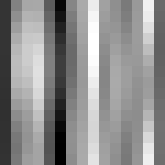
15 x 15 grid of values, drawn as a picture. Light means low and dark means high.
Upright stripes repeat 3 times across the table. The middle right is the smoothest part. Streaks run downward.
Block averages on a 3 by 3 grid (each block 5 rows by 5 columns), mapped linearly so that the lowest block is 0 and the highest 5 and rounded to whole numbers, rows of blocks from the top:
2 1 0 / 0 2 1 / 5 2 0
